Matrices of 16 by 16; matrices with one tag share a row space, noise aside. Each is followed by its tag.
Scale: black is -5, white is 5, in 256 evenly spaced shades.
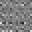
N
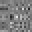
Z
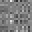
Z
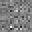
Z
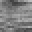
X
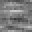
X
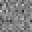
N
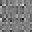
N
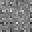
N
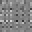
N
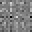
N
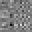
Z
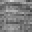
X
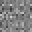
N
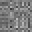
Z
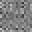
N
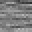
X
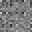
N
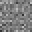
N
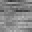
X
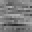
X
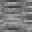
X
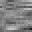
X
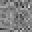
Z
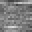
X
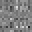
Z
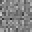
N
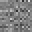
Z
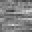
X
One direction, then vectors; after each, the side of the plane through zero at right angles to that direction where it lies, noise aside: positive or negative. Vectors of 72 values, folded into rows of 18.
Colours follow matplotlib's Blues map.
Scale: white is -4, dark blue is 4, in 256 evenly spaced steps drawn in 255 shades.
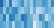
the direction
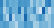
positive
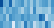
positive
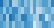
positive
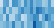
negative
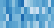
positive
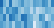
positive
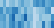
positive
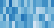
positive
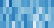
positive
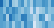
positive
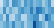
negative
